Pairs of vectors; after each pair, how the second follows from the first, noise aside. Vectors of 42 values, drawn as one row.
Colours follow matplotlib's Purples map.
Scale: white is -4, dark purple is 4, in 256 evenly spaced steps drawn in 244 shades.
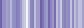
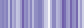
wrapped around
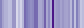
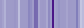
partly zeroed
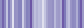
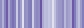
wrapped around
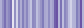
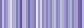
wrapped around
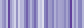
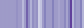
partly zeroed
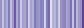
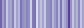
wrapped around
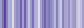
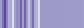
partly zeroed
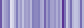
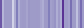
partly zeroed
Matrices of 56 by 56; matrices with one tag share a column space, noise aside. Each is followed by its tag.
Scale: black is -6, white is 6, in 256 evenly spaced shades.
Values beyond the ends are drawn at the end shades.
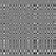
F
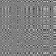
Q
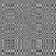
F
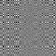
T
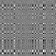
F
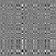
F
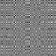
T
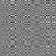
T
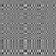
F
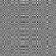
T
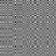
T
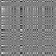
Q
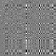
F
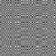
T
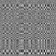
F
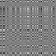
Q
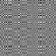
T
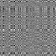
Q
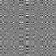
T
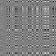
Q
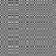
T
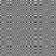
T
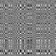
F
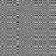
T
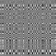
F
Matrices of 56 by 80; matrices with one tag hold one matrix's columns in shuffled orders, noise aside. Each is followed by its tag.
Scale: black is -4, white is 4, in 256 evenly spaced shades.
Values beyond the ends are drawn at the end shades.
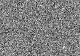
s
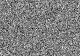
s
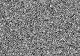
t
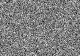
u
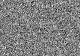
s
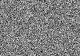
u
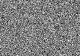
u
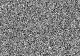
s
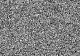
u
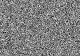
t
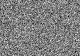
u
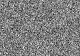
s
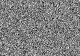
s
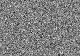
t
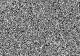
s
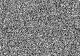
s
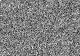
s
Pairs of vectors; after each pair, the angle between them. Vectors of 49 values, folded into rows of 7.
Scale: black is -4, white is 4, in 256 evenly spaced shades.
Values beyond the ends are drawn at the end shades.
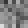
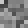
partly aligned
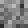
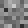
partly aligned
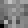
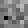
partly aligned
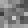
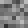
partly opposed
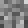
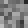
nearly opposite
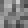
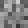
nearly parallel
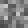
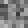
nearly opposite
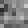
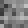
nearly parallel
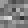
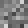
partly opposed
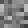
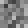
orthogonal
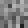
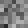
orthogonal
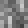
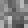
nearly parallel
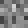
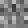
nearly opposite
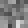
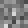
partly aligned
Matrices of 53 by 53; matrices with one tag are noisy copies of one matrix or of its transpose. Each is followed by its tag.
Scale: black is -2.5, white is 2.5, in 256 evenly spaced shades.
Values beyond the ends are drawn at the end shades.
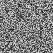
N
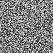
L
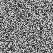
N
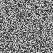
N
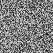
L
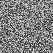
L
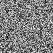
N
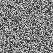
N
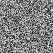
N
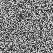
N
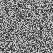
N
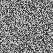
L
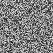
N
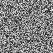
N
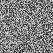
L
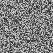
N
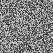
L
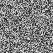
N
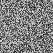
L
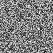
N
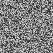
N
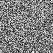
L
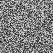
L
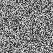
N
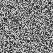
N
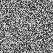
L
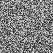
L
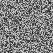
N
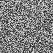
L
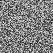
L
